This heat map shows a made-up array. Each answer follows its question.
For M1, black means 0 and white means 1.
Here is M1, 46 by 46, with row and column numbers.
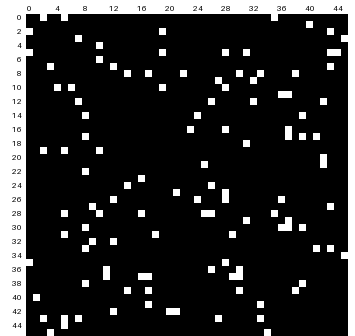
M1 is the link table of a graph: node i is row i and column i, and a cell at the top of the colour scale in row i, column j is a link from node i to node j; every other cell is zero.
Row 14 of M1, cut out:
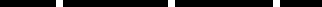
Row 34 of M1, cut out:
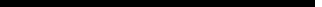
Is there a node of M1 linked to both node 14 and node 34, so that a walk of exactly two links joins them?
no
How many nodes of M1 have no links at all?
2
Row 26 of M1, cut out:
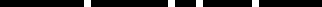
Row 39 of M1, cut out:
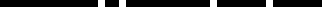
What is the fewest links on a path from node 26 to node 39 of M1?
3
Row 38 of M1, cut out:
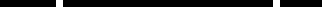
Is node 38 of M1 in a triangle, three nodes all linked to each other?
no
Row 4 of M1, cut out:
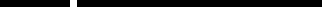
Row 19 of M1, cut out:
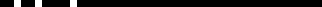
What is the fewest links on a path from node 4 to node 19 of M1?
2
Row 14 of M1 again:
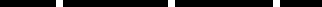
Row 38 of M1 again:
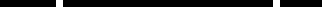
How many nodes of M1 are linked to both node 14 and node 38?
2
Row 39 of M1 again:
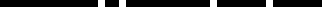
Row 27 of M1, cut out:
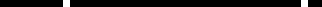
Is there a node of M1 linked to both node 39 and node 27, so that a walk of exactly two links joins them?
no
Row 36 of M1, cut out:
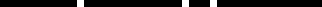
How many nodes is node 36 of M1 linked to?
3
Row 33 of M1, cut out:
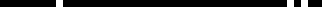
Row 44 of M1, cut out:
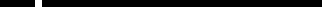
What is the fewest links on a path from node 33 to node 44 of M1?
3
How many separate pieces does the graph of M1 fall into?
4
